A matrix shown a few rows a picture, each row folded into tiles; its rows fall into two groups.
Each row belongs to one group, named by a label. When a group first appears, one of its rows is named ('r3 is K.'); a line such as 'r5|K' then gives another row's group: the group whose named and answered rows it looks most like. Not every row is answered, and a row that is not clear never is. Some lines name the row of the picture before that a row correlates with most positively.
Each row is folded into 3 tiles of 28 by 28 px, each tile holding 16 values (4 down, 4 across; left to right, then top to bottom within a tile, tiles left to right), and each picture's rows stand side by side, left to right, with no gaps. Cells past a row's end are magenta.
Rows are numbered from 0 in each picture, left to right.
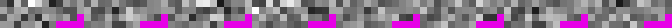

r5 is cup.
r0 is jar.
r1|cup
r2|jar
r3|jar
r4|cup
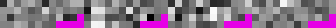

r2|cup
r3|jar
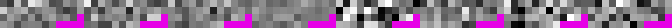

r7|jar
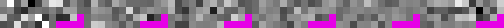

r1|cup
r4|jar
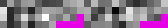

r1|cup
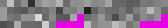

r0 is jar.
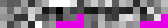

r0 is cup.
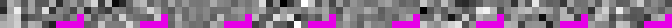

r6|jar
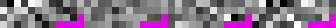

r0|jar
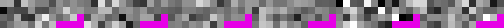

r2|jar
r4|cup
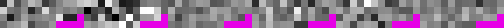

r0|cup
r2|cup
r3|cup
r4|jar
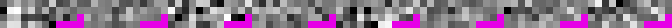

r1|cup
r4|cup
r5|cup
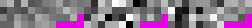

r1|jar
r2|cup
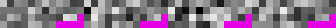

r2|cup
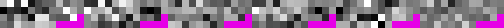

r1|jar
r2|jar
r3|jar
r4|jar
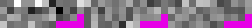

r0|jar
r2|jar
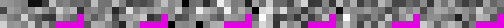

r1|cup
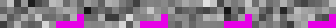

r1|jar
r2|jar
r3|cup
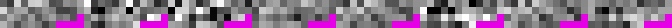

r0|jar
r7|cup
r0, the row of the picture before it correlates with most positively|2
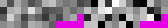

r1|jar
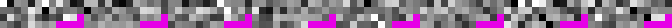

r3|cup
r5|jar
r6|jar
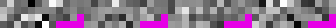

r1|jar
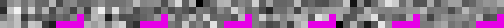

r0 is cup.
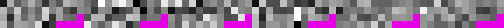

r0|cup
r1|jar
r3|cup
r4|jar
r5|jar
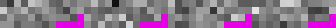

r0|jar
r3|jar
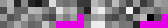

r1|cup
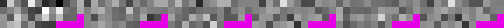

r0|cup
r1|cup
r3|jar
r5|jar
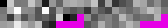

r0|cup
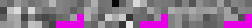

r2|jar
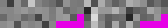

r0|jar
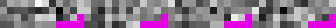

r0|jar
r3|cup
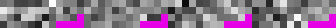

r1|cup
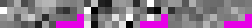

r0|jar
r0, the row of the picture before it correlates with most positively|0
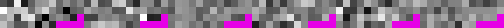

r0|jar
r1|cup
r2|cup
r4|cup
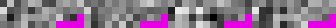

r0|cup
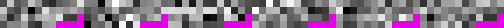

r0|cup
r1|jar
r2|jar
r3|jar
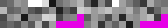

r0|jar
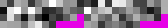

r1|jar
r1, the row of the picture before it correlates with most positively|1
